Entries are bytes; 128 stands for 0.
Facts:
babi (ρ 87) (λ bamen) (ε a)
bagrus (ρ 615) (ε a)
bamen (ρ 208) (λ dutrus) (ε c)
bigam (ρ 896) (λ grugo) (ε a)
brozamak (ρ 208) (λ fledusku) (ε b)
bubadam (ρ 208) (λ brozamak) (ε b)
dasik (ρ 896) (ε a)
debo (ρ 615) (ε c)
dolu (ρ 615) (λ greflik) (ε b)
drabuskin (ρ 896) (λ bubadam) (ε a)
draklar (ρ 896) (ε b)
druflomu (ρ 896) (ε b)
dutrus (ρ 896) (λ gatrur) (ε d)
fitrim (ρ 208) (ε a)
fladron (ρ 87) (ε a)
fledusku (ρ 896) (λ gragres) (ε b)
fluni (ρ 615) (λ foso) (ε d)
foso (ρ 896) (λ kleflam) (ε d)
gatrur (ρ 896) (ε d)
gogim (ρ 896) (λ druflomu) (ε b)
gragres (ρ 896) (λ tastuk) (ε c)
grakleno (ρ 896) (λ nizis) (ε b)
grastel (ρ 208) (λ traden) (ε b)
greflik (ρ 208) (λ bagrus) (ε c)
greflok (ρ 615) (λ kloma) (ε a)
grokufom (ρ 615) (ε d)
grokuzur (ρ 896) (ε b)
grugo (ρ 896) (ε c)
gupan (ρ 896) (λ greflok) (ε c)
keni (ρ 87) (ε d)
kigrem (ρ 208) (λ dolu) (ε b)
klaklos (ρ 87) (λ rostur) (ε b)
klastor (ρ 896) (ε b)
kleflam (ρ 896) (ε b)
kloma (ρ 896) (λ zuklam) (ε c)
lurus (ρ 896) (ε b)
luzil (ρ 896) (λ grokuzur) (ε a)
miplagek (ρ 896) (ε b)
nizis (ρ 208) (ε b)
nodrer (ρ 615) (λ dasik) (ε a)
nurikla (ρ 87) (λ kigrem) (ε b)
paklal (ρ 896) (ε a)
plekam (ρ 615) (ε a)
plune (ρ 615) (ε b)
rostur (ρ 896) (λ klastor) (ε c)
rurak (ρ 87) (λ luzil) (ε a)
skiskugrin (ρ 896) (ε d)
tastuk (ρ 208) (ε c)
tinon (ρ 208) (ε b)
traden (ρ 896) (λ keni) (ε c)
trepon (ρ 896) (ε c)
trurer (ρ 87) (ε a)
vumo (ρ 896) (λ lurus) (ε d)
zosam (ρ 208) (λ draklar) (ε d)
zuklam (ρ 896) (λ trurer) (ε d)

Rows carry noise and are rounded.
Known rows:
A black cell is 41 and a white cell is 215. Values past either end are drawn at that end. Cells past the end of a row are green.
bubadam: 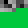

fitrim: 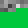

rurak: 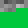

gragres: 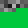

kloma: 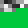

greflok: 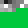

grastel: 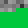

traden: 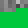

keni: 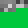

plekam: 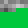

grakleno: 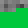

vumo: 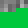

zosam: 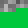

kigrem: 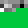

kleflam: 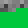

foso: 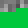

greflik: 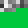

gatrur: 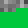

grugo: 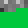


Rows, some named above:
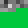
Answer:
klaklos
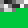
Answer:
kloma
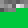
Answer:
trurer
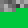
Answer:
gupan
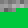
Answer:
nodrer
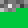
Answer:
nurikla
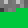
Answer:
trepon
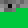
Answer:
drabuskin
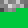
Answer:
debo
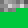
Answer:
grokufom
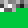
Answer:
dolu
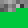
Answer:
nizis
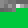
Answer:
fladron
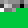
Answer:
kigrem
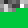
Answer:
zuklam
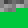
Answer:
babi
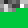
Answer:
zuklam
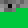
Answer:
drabuskin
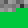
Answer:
grastel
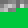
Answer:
fluni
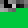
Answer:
fledusku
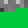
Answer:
trepon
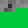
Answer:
bigam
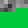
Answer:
paklal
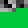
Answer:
brozamak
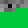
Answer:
drabuskin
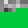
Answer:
bagrus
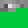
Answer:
plune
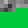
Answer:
paklal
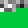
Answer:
dolu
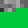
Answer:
tastuk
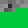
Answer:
luzil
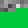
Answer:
fitrim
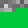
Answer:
bamen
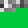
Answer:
greflik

